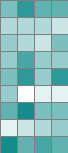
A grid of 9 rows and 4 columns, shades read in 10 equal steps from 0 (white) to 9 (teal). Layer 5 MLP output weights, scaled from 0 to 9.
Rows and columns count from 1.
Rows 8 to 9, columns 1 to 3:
1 2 3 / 9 6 7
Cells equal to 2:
3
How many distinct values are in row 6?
3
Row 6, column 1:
4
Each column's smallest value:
1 0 1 1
